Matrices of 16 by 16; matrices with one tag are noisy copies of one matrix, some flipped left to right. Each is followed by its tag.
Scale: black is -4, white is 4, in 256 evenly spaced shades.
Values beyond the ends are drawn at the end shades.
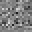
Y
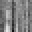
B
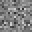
Y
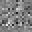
Y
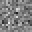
Y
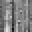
B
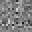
Y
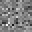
Y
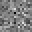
Y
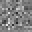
Y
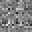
Y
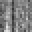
B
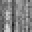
B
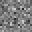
Y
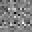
Y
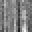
B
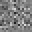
Y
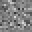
Y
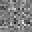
Y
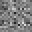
Y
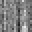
B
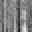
B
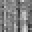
B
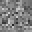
Y
